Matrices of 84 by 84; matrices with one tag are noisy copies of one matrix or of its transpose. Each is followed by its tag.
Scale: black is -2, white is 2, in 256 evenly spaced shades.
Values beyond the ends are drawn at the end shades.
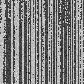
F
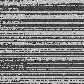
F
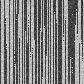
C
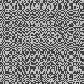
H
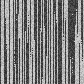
C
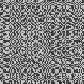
H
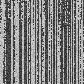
F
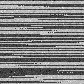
C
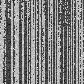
F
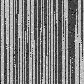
C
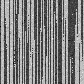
C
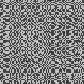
H
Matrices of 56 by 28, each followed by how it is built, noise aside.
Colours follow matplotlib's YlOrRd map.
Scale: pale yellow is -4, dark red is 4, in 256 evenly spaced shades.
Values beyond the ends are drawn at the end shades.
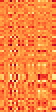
low rank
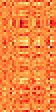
low rank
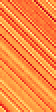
Toeplitz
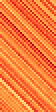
Toeplitz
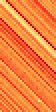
Toeplitz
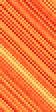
Toeplitz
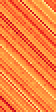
Toeplitz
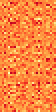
low rank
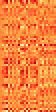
low rank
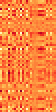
low rank
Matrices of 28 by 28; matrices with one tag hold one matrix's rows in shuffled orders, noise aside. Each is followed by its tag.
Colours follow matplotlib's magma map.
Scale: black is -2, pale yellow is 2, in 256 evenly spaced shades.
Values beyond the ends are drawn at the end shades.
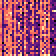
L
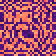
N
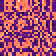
N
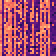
L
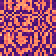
N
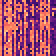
L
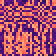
N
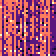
L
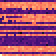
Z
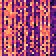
L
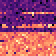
Z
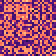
N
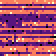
Z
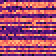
Z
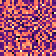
N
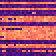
Z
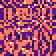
N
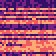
Z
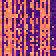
L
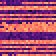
Z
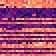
Z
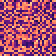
N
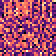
N
